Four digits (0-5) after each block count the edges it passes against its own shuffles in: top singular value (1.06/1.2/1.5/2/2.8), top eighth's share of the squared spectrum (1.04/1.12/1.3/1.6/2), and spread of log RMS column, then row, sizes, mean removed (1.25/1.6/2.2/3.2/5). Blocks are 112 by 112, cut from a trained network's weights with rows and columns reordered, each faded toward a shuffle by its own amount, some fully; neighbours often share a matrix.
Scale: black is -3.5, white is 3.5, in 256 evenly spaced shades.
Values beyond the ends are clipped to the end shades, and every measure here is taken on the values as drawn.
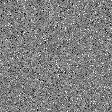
2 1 1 0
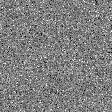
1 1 0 0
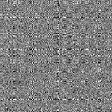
5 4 3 3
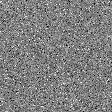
0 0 0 0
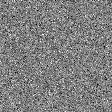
0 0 0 0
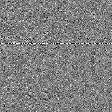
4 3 1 2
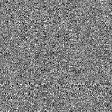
4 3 2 2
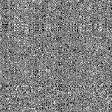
4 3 1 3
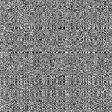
5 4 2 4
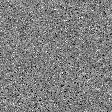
0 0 0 0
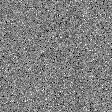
1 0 0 0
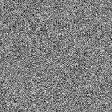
4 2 1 1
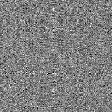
4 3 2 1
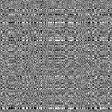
5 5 3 4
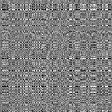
5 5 3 4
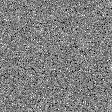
1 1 0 0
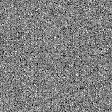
3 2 0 1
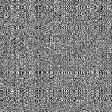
5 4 2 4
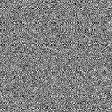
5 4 2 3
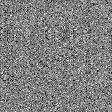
3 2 0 1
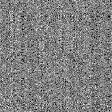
4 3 1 2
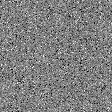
2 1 0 0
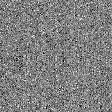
3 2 0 1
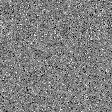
2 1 0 0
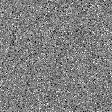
3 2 0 1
